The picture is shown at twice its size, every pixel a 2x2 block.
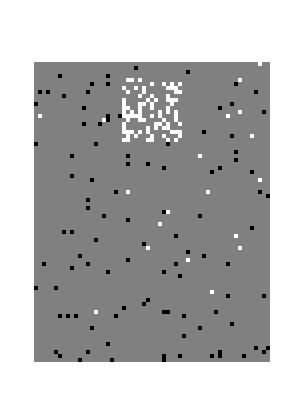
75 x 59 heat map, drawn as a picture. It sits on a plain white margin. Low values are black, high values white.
The halves do not mirror each other. There are no regular stripes. Values change most from cell to cell in the top middle. There is no overall slope. The middle left is the calmest part. In the top middle lies a patch that is higher than the rest. The top middle is the ninth with the highest average.
